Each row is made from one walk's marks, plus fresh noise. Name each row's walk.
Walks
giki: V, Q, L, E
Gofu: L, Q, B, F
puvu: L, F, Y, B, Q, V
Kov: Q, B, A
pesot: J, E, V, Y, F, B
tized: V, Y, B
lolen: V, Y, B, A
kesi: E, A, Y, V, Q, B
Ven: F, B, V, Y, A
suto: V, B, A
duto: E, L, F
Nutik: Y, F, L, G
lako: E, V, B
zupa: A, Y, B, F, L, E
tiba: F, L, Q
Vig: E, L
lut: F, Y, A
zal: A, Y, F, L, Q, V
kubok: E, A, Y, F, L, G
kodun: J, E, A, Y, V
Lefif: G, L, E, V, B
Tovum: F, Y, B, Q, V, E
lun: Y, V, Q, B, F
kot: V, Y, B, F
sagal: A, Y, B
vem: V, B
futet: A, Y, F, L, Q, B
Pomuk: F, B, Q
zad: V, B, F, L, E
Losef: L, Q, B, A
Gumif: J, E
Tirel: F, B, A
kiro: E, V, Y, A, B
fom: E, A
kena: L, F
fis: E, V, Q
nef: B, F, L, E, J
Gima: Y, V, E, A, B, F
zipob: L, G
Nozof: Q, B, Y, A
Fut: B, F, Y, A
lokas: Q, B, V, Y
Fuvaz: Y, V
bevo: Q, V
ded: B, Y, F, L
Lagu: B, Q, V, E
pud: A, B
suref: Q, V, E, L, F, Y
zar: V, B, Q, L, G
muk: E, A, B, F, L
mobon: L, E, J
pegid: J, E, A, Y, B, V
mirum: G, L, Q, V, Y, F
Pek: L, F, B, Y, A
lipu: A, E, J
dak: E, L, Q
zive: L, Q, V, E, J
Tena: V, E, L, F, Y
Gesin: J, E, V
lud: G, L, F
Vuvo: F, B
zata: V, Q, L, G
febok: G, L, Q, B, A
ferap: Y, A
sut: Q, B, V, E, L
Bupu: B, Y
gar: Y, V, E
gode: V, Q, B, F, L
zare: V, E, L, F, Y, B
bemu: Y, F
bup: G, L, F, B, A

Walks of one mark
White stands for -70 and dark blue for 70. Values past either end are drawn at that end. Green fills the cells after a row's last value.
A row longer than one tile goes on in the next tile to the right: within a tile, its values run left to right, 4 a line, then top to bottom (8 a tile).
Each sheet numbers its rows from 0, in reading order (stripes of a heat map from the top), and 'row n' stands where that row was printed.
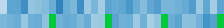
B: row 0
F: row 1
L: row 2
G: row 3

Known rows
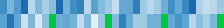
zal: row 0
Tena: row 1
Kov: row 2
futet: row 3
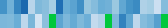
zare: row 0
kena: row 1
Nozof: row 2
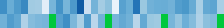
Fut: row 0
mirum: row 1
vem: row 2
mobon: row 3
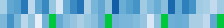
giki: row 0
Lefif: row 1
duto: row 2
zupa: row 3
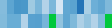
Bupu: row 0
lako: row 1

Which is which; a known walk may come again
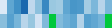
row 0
sut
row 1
Bupu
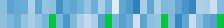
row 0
Gumif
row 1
fom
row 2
tized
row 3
Nozof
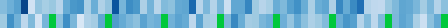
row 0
Tovum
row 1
kiro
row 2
Nutik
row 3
kot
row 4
Kov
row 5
mobon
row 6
futet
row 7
lipu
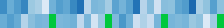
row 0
Fut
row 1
zare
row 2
Gima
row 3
zad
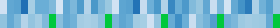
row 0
lako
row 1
Gesin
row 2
zive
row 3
ferap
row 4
Lefif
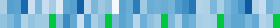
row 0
pesot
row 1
lokas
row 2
vem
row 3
nef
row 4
Gofu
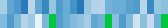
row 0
giki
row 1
bup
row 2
gar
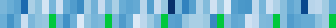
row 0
Ven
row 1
lolen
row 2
kodun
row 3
kubok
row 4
pegid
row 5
Pomuk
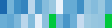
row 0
Tena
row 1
suto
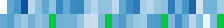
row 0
zar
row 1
muk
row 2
febok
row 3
suref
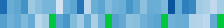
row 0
kena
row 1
zata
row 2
zipob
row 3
zupa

